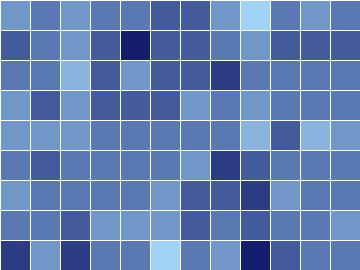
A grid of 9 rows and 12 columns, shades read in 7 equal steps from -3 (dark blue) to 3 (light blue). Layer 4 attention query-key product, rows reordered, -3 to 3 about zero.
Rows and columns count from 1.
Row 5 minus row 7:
0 1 1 0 0 -1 1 1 4 -2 2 1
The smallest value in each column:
-2 -1 -2 -1 -3 -1 -1 -2 -3 -1 -1 -1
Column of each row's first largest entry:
9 3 3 1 9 7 1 4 6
